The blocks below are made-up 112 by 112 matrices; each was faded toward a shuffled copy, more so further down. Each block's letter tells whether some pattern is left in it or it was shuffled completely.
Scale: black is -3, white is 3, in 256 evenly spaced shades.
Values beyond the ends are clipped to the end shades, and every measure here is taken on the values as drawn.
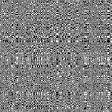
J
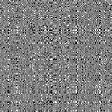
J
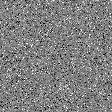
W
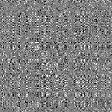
J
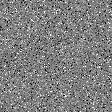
W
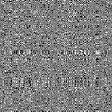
J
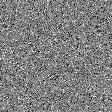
W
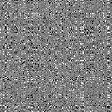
J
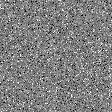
W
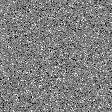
W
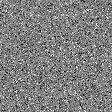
W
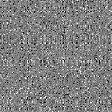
J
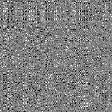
J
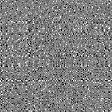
J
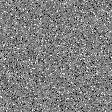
W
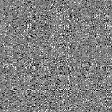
J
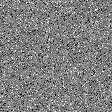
W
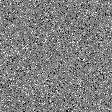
W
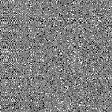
J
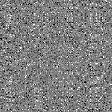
J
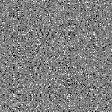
J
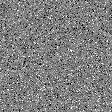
W
